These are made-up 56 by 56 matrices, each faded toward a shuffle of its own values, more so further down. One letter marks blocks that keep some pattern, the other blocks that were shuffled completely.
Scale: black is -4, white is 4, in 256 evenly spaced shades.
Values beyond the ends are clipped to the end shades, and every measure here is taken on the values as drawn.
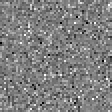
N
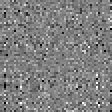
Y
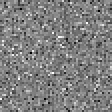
N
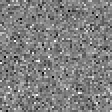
N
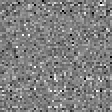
Y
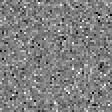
N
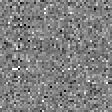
Y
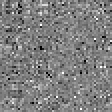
Y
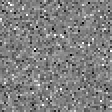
N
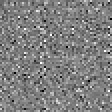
Y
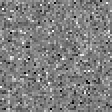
N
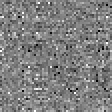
Y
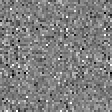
Y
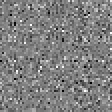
Y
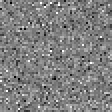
N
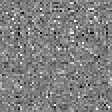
Y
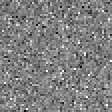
N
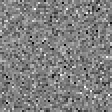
N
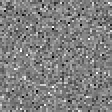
N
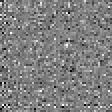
Y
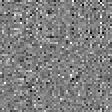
Y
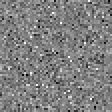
N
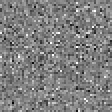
Y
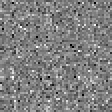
Y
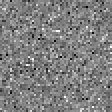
N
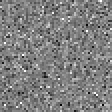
N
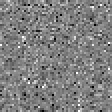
Y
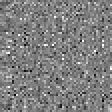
Y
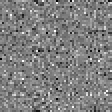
Y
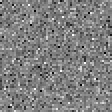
N
